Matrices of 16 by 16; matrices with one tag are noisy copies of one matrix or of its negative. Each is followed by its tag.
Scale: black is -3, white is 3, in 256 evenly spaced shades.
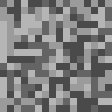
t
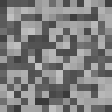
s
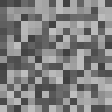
s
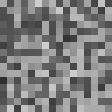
t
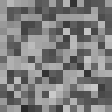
s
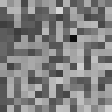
t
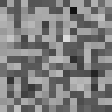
t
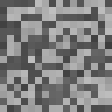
s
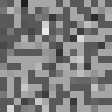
t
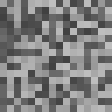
t
